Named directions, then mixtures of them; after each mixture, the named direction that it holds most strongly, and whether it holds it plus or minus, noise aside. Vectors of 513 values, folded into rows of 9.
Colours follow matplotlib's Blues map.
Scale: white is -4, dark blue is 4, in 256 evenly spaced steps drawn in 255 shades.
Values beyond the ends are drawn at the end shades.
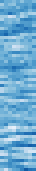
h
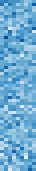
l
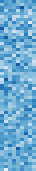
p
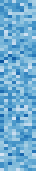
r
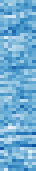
h, plus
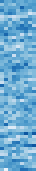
h, plus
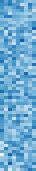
r, plus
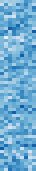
l, minus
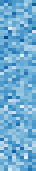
l, plus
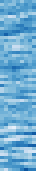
h, plus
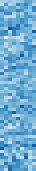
l, minus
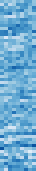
h, plus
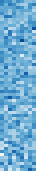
l, plus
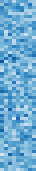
r, plus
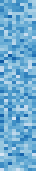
r, plus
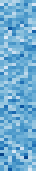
l, minus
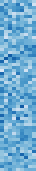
r, plus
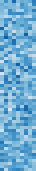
r, minus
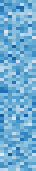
r, plus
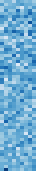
p, minus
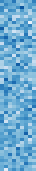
p, plus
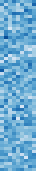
r, minus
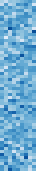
l, minus
